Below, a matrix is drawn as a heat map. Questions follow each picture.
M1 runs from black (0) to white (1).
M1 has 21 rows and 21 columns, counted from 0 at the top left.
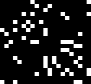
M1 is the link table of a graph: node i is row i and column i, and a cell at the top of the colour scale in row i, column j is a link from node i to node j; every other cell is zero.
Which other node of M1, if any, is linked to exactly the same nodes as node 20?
none
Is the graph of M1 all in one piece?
no
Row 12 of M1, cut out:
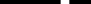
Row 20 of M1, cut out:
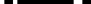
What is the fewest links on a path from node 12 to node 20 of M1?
3
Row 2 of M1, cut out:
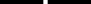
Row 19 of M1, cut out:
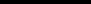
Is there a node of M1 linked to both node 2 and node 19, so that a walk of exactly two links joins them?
no
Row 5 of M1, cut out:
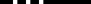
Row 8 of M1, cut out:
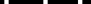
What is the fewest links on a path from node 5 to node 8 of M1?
4
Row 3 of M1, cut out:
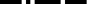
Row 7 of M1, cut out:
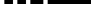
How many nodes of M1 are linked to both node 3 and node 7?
0
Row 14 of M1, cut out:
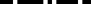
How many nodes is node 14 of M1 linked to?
4
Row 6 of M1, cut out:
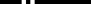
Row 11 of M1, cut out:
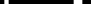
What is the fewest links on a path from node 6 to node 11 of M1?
5
